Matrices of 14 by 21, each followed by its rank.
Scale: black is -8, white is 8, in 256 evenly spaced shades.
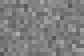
full rank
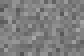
full rank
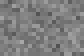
full rank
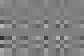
one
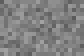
full rank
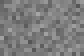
full rank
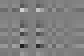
one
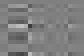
one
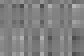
one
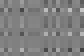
one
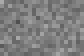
full rank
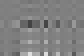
one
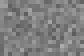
full rank
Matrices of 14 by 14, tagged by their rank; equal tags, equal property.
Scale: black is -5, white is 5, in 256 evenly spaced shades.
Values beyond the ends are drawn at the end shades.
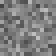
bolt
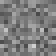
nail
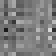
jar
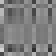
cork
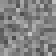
bolt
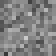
bolt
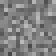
bolt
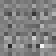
jar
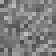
bolt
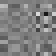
jar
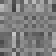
jar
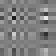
cork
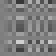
cork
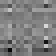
jar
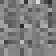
nail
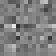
nail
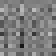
jar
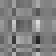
cork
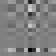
cork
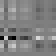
cork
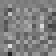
nail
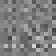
nail
